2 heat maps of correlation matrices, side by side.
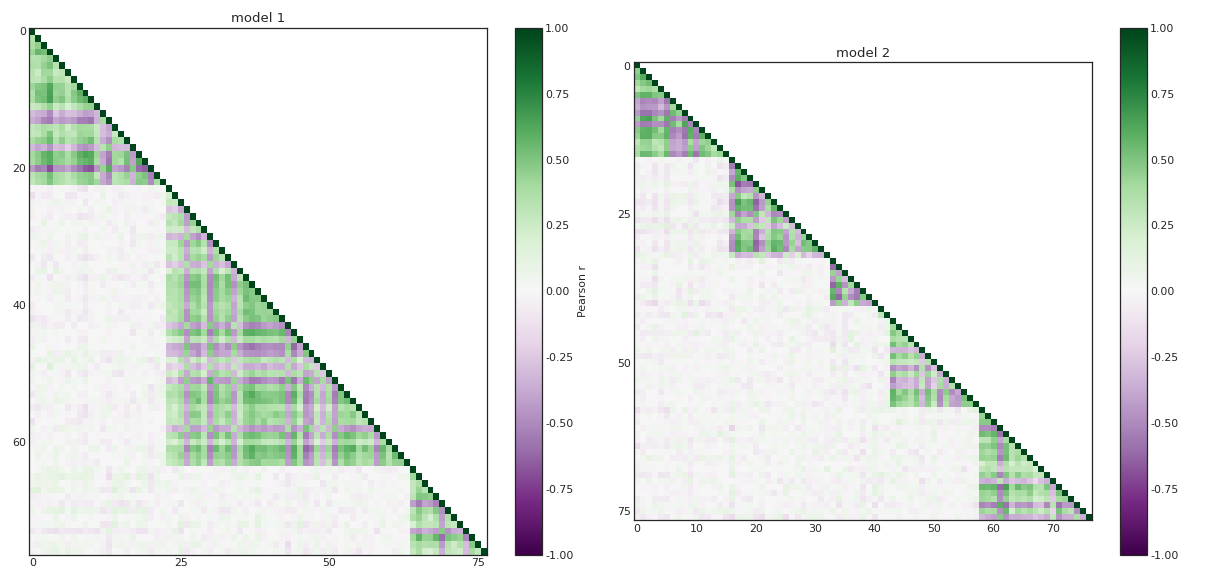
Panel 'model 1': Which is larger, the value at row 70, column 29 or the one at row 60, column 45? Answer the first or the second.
the second
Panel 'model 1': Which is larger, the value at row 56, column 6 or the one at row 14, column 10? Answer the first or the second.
the second
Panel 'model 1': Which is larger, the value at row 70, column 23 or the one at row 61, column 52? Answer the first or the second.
the second
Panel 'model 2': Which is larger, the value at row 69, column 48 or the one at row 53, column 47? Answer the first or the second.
the first
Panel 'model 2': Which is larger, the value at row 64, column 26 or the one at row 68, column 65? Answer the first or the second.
the second
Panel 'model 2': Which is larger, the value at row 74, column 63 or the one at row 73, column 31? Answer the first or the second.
the second
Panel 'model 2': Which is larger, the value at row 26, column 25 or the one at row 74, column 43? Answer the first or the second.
the second
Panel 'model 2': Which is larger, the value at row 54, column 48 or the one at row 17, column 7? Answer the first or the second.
the first
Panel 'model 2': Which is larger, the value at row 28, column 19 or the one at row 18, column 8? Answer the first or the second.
the first
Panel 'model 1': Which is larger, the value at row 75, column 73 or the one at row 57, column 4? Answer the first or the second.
the second
